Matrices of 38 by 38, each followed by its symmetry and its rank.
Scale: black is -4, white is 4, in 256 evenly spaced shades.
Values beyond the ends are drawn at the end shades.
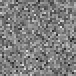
neither, full rank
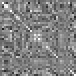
symmetric, rank five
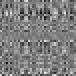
neither, rank three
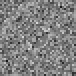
symmetric, full rank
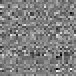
neither, rank five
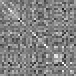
symmetric, rank five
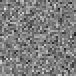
neither, full rank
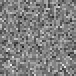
neither, full rank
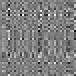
neither, rank three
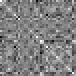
symmetric, rank five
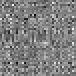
neither, rank five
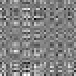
neither, rank three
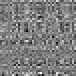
neither, rank five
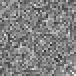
symmetric, full rank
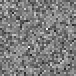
symmetric, full rank
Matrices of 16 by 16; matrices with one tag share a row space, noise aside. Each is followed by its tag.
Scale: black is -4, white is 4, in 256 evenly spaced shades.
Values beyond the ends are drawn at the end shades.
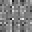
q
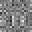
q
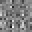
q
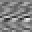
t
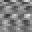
t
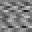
t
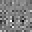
q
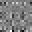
q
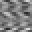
t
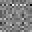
q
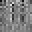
q
